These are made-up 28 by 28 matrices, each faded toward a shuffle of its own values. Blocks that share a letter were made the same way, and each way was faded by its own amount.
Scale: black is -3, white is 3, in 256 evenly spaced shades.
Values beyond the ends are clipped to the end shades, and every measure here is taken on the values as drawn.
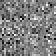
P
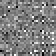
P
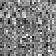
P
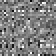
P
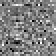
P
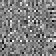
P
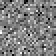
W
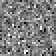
W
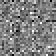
P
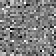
P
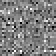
P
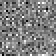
P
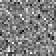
W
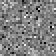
W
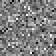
W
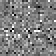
P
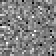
W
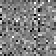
P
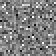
W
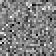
W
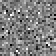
W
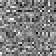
P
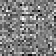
P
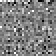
P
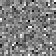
W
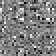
P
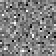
W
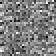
P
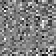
P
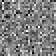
P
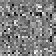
P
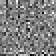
P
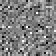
P
